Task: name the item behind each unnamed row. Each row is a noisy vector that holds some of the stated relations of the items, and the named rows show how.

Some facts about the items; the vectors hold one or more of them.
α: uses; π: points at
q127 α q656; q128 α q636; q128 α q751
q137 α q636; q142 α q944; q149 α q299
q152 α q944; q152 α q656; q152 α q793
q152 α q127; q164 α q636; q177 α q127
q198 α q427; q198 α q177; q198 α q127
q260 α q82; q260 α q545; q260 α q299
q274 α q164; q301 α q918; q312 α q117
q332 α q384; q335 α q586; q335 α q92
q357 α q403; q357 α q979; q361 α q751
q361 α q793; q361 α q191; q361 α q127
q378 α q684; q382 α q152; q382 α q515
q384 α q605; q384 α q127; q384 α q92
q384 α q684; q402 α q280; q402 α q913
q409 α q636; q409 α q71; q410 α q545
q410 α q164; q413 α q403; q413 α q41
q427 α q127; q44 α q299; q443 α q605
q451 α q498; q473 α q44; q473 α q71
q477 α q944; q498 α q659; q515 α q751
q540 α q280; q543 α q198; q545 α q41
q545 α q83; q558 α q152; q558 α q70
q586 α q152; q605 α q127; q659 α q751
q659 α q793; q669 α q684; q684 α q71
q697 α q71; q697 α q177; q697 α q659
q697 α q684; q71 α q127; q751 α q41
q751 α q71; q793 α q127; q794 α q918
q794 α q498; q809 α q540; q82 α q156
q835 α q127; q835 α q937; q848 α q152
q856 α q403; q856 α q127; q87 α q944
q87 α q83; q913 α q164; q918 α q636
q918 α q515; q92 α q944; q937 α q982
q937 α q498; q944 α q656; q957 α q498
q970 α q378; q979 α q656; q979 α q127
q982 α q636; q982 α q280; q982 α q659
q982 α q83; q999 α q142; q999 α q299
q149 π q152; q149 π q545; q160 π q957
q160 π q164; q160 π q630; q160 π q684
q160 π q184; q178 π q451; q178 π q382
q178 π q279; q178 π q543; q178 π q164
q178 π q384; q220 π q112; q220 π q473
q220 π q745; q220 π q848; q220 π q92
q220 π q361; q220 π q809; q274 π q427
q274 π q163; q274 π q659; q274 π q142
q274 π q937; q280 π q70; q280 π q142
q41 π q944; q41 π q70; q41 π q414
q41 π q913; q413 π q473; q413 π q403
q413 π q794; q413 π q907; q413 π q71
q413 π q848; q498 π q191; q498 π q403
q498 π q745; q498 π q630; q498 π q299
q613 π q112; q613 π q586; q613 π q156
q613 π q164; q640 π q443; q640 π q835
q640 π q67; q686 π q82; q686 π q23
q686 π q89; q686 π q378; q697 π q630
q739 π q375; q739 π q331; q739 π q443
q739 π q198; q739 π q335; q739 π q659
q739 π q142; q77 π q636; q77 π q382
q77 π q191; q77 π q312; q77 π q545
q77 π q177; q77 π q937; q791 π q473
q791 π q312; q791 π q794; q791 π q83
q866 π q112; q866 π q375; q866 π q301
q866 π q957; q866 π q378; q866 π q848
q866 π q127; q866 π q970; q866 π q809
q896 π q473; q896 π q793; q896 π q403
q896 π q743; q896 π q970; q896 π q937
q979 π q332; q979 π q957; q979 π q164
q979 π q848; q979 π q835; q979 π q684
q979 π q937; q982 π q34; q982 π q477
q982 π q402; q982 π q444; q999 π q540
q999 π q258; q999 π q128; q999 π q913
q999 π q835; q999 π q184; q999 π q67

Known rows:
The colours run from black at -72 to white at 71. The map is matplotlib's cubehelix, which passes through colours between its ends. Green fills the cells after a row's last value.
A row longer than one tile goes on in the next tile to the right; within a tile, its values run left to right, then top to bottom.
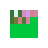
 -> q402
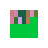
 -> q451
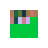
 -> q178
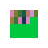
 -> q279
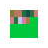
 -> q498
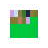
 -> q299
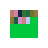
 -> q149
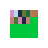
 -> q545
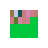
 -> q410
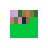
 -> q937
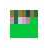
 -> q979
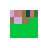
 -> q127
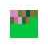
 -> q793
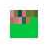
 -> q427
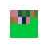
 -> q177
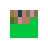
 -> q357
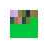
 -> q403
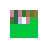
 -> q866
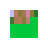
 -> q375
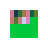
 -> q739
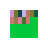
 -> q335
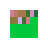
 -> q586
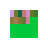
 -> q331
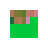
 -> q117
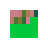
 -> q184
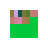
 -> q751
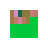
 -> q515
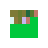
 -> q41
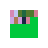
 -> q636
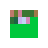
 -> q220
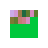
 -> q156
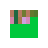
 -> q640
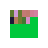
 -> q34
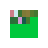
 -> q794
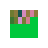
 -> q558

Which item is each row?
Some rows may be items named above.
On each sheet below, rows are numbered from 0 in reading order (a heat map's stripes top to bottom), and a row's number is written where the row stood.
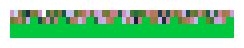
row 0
q299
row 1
q473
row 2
q82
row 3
q378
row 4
q636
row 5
q152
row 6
q44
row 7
q982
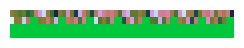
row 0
q41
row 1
q299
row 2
q335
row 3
q540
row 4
q970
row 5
q809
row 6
q83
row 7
q835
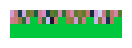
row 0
q142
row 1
q382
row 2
q332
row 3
q164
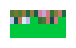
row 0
q999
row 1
q630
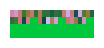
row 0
q630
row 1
q77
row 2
q142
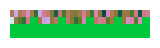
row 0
q913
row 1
q127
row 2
q414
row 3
q198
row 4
q656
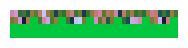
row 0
q191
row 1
q71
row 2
q413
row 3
q835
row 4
q896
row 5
q177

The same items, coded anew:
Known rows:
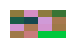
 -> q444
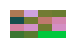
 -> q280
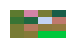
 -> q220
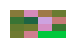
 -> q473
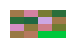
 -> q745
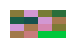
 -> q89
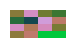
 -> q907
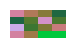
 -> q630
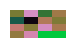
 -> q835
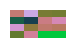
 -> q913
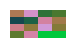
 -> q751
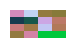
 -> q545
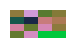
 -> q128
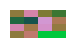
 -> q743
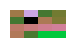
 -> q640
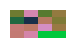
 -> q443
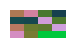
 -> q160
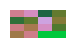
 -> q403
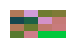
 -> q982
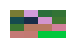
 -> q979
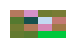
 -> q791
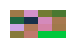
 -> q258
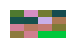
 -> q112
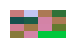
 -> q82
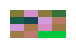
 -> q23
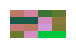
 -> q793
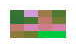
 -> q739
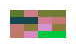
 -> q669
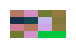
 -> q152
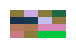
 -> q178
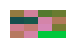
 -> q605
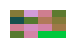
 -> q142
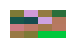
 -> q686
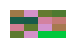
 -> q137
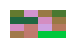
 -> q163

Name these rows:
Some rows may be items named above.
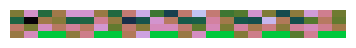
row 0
q835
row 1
q299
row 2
q164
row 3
q260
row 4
q112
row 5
q142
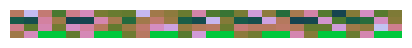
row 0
q260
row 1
q944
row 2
q274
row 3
q848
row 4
q686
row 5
q160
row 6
q937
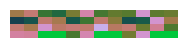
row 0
q684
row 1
q659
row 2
q361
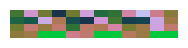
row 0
q866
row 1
q979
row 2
q149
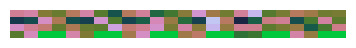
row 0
q944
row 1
q160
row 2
q127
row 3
q312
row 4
q41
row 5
q697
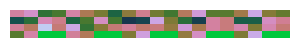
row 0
q636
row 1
q630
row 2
q586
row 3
q540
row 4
q402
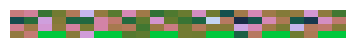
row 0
q191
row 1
q410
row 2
q498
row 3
q220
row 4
q70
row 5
q414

